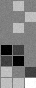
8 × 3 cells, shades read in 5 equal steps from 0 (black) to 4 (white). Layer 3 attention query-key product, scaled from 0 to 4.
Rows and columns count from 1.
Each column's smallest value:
0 0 1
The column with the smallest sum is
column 1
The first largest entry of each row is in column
2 3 2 1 3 3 1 3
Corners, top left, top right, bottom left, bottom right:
2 2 3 4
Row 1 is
2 3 2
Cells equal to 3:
6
